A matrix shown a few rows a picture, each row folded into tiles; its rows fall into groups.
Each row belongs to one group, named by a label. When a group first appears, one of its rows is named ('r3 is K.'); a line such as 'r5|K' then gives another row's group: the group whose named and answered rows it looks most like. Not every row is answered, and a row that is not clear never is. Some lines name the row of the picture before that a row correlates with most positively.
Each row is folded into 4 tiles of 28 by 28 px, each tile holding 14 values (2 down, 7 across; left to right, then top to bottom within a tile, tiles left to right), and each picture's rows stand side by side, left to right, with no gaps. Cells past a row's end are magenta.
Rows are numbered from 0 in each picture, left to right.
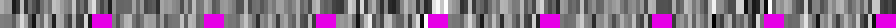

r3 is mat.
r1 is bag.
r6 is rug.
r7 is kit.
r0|kit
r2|kit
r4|kit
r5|kit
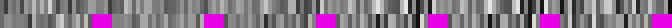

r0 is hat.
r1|mat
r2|rug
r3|rug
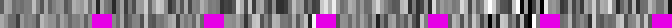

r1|hat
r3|rug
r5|hat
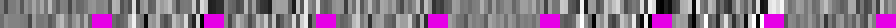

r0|hat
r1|kit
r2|bag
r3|kit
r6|mat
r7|rug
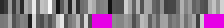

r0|hat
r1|mat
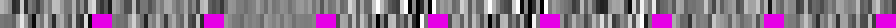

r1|kit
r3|rug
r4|rug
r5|bag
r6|bag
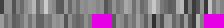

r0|hat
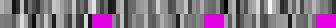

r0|kit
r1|hat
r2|hat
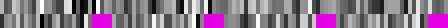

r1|bag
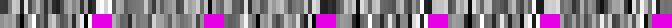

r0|mat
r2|kit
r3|mat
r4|mat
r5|bag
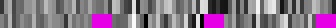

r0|hat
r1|kit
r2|hat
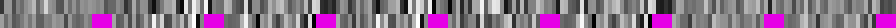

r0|hat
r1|bag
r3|bag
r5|kit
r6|bag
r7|kit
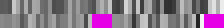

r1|mat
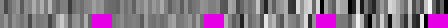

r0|hat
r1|hat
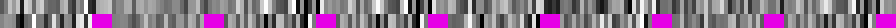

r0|mat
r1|mat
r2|rug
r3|rug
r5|bag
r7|rug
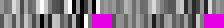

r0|rug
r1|rug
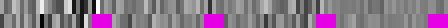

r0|rug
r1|bag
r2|rug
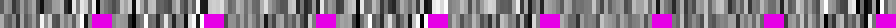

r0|bag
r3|mat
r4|rug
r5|bag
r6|hat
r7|rug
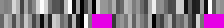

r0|rug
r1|rug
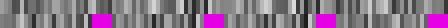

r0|kit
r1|rug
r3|hat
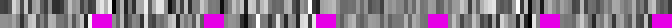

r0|mat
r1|hat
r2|mat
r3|bag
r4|rug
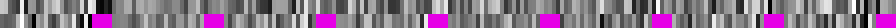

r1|mat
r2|bag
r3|mat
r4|hat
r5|rug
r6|bag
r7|rug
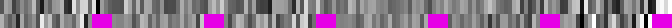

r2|bag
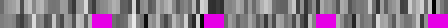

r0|mat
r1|kit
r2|rug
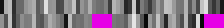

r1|kit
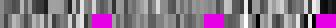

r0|bag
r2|kit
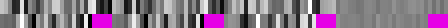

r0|kit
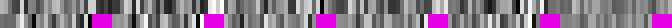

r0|kit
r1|mat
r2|bag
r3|mat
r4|bag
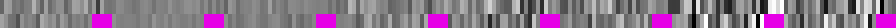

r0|bag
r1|bag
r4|rug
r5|hat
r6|mat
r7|bag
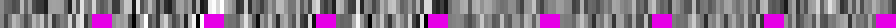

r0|bag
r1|mat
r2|kit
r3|kit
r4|mat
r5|kit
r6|kit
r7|hat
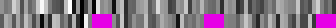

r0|rug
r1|hat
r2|kit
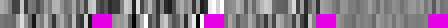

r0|kit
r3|bag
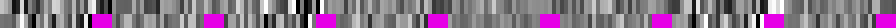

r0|kit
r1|bag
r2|rug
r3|kit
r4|hat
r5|hat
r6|mat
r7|kit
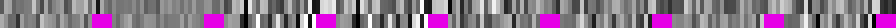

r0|bag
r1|bag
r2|mat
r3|mat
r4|hat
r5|kit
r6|mat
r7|kit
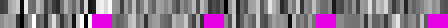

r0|mat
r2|hat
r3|hat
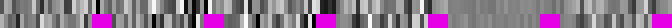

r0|bag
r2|kit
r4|bag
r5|mat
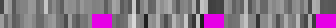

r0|hat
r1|kit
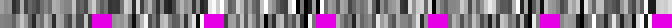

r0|kit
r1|mat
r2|rug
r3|bag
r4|rug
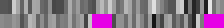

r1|rug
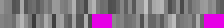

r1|hat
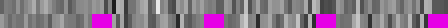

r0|hat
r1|hat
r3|kit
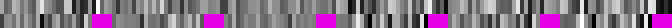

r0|rug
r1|hat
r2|hat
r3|kit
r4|rug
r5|kit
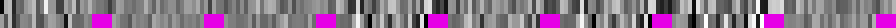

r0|hat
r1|bag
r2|hat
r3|kit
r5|kit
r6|mat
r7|mat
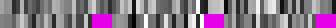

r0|kit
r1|mat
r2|hat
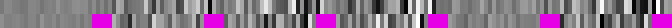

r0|bag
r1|bag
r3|bag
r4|bag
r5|rug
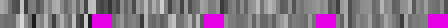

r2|hat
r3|hat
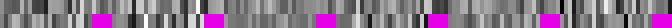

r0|bag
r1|mat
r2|hat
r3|kit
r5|hat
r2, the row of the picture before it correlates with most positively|2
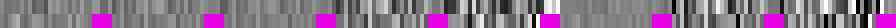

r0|bag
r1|hat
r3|hat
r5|bag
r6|hat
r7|rug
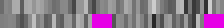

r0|mat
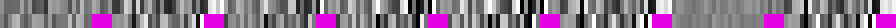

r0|bag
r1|mat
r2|rug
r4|rug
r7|mat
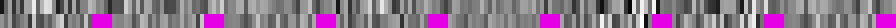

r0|hat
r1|mat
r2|mat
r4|bag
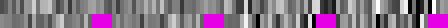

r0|hat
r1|hat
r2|kit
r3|rug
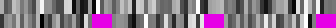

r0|rug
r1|mat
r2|bag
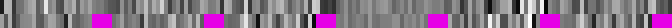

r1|hat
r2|kit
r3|hat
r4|bag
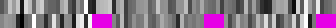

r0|mat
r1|hat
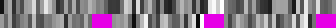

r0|hat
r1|mat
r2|bag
